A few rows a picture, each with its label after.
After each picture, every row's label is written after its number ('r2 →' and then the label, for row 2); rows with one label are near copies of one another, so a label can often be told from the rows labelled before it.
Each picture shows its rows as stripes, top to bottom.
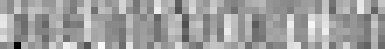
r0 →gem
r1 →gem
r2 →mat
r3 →mat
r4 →mat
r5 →mat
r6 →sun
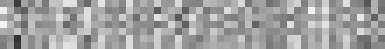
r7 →sun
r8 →mat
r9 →gem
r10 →mat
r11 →gem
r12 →sun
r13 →sun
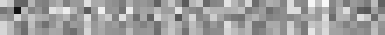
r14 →mat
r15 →sun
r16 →gem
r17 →mat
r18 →mat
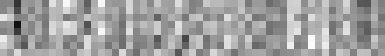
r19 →sun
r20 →sun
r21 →mat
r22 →sun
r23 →sun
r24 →mat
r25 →mat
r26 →gem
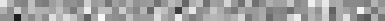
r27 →mat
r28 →gem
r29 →sun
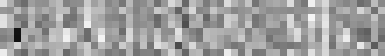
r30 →mat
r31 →gem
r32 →mat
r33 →mat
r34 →sun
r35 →sun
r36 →gem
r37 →mat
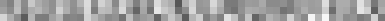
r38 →gem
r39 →gem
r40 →mat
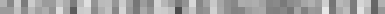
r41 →gem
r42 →gem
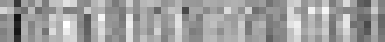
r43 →sun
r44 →mat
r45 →sun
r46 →sun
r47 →sun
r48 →sun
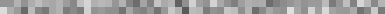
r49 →gem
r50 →mat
